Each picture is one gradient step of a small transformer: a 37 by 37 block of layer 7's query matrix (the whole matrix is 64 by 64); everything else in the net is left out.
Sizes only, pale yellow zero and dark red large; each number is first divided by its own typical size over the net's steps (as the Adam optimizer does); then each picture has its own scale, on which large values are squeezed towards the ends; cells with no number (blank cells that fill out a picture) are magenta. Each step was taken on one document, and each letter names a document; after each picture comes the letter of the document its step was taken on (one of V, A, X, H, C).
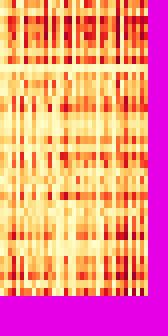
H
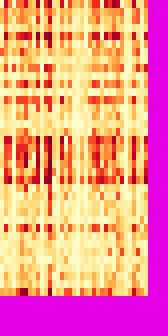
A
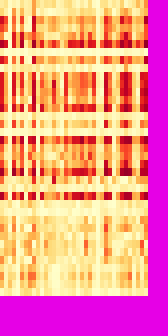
H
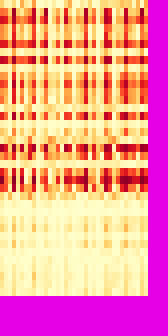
H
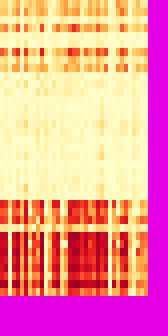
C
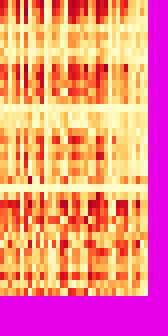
C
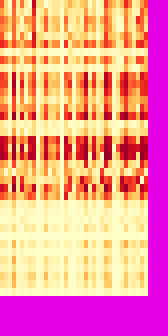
H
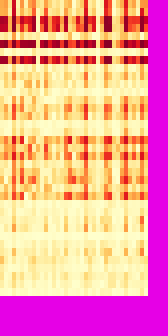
H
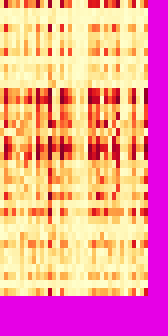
A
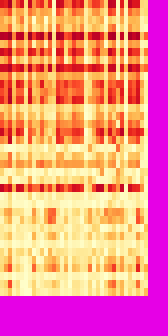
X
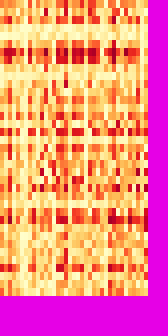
X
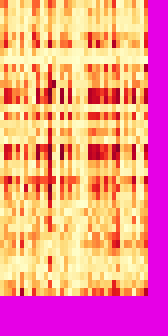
A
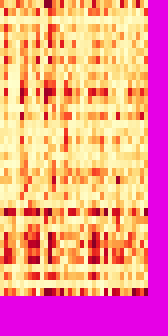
A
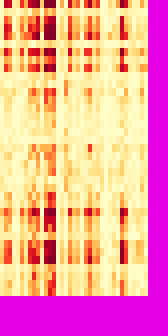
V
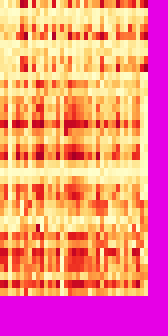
C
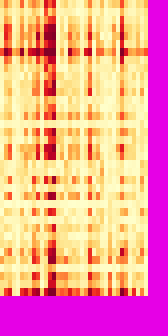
V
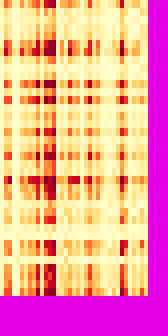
V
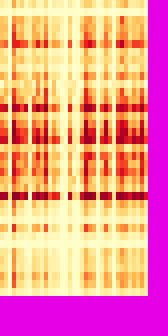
H
